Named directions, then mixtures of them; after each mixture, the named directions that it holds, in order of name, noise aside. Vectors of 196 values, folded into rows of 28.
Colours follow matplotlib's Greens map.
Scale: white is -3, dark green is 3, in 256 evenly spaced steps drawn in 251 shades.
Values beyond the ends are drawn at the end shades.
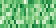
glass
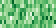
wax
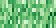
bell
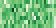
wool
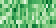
glass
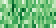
bell, wax, wool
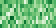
glass, wax, wool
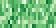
bell, glass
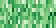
bell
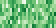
bell, glass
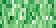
wax, wool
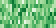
bell, wax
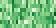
bell, wax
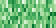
bell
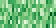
bell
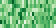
bell, wax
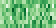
glass, wax, wool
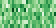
bell, glass, wool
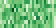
wool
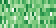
bell, wax, wool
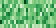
glass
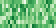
bell, glass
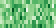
glass, wax, wool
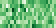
bell, glass, wool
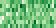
glass, wool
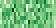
wool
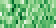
bell, wax, wool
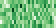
glass, wool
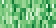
glass, wax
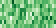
wax
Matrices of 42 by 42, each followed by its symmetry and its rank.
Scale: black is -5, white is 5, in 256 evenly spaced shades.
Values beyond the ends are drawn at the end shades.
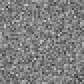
symmetric, full rank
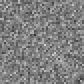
symmetric, full rank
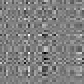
neither, rank three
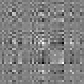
symmetric, rank three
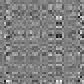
neither, rank three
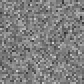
neither, full rank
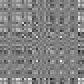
symmetric, rank three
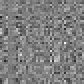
neither, rank five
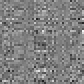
neither, rank five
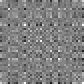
symmetric, rank three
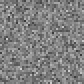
neither, full rank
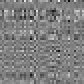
neither, rank three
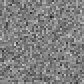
neither, full rank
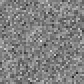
symmetric, full rank
